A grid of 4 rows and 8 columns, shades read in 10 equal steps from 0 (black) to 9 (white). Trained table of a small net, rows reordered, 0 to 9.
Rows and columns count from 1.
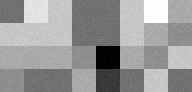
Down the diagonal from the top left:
4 7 6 6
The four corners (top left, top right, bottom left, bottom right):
4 6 5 4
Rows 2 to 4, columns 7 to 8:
6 5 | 5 7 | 7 4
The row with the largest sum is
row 1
